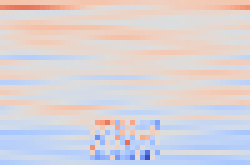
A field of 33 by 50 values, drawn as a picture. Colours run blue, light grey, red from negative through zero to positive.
An odd patch, rougher than its surroundings, sits in the bottom middle. The bottom middle is the roughest part. There is an overall slope up to the top. The distribution is heavy-tailed on both sides. Streaks run across, left to right. On average the colour sits 50% of the way up the scale.
